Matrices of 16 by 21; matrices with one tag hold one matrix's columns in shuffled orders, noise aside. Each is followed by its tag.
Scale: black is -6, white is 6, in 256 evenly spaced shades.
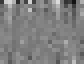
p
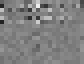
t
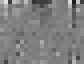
p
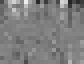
p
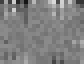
p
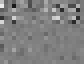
t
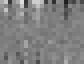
p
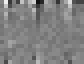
p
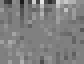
p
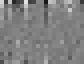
p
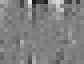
p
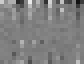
p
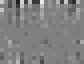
p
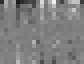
p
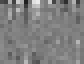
p
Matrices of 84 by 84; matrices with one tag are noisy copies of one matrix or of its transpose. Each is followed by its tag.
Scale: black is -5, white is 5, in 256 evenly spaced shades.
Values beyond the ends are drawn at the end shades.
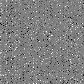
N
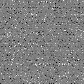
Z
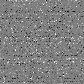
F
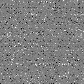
Z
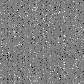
Z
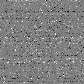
F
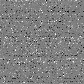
F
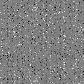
Z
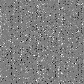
F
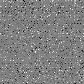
N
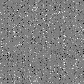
Z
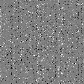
F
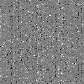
F
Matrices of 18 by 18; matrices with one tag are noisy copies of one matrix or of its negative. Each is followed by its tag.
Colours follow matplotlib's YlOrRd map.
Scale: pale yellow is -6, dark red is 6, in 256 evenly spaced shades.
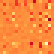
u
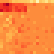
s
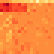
s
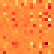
u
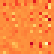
u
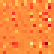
u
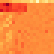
s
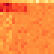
s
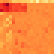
s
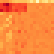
s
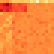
s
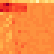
s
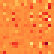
u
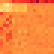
s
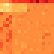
s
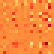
u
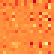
u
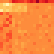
s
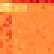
s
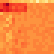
s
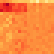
s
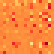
u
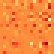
u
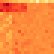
s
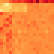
s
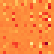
u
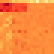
s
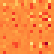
u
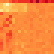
s
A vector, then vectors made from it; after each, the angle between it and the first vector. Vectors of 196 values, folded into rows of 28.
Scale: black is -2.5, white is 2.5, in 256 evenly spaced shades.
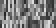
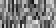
nearly opposite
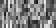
nearly parallel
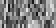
nearly opposite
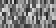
orthogonal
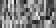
nearly parallel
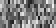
partly opposed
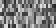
orthogonal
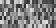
orthogonal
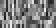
nearly parallel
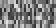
orthogonal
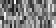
partly opposed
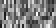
nearly parallel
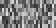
orthogonal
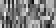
nearly opposite
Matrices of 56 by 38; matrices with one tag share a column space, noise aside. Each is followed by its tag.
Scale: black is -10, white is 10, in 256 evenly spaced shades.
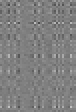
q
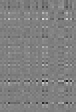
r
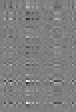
r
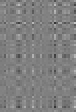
q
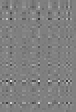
r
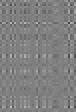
q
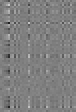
q
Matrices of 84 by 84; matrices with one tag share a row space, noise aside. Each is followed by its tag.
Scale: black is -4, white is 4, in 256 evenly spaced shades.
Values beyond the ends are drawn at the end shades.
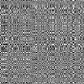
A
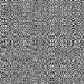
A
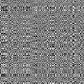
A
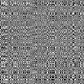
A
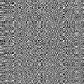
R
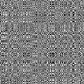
A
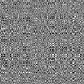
A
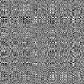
A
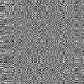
R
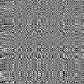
R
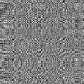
R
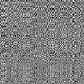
A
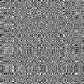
R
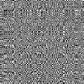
R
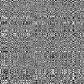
A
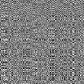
A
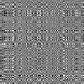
R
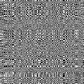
R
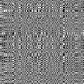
R
